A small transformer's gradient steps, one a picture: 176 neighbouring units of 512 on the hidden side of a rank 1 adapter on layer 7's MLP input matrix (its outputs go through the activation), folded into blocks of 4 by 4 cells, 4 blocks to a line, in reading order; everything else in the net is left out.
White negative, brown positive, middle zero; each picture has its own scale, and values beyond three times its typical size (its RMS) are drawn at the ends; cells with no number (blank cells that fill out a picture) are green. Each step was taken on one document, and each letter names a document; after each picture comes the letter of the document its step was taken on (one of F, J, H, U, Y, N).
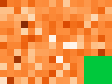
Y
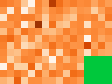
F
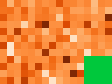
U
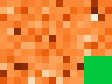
F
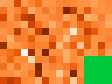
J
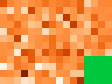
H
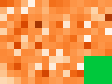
F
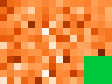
U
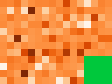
H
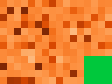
J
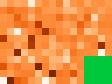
J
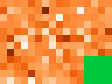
U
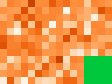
Y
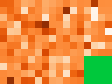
F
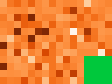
J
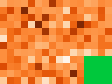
Y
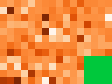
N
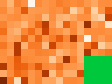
U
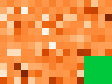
N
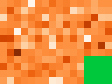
U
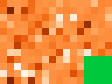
N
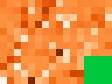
N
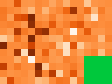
J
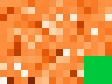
N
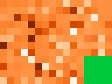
J
